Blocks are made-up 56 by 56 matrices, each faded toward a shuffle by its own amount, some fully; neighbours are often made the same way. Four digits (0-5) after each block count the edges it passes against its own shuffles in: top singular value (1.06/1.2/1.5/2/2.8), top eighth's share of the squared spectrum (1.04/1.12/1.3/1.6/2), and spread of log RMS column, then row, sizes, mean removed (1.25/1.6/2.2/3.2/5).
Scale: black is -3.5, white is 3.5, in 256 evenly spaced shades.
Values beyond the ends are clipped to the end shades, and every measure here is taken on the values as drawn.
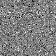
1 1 0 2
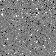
1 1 0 1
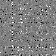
2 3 2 2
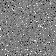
0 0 0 0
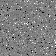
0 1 0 0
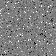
0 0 0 0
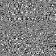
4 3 1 2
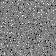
0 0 0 0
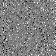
1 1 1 0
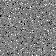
1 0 0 0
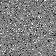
0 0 0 0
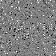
3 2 1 1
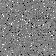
2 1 0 0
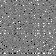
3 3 1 1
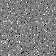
2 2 0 0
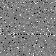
3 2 0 1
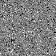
1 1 1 0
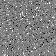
1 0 0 0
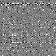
4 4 1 2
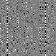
4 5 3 0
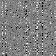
3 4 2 1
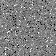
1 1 0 0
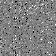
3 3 1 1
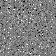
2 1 0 0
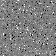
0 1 0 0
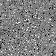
1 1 1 0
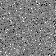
1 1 0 0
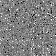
2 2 1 0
